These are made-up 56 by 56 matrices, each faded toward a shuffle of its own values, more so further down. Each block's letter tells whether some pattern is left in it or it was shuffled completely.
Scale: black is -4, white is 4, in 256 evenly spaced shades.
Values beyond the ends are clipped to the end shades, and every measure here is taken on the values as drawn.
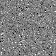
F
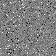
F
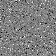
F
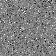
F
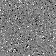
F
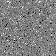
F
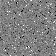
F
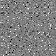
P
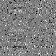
P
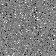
F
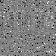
P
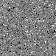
F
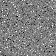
F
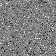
F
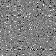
P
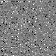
P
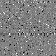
P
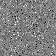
F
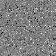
P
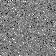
F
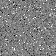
F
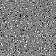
P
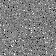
F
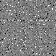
P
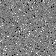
F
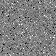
F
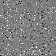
P
